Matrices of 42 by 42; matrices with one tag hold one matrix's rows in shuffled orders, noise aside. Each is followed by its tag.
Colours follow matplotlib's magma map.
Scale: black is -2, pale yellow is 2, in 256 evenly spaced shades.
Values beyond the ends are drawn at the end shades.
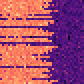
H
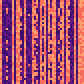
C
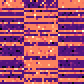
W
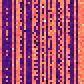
C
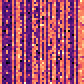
C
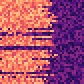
H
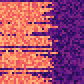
H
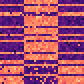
W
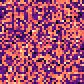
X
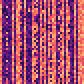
C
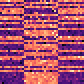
W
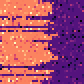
H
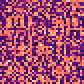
X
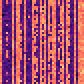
C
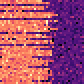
H
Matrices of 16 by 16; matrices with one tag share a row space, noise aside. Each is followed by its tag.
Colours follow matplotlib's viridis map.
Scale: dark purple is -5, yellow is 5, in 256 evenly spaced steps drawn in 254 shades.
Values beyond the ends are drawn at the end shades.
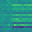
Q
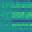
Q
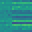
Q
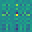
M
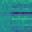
Q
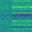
Q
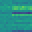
Q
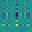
M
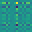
M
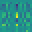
M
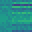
Q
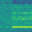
Q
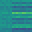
Q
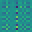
M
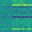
Q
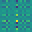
M
